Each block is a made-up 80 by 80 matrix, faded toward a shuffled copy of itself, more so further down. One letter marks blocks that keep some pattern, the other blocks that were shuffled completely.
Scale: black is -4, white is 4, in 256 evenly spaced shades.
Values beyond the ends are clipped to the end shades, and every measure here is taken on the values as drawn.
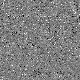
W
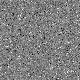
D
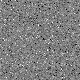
D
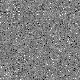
W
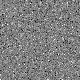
D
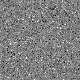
W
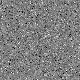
D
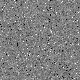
D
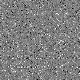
W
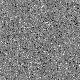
D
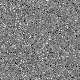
W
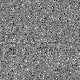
W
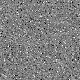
W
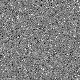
D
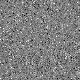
W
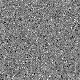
W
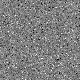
D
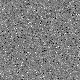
D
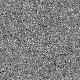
D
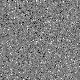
D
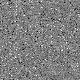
D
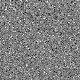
W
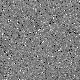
D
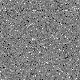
W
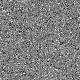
D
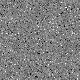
W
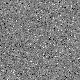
D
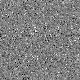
W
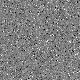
D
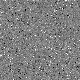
D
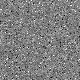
D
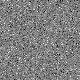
W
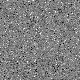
W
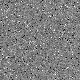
D
